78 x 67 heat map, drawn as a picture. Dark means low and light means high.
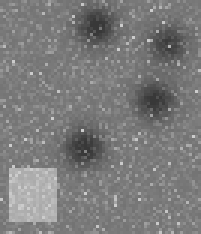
Odd patch: higher, in the bottom left. Ninth with the highest average: bottom left. Mirror symmetry: none. Dips: four.
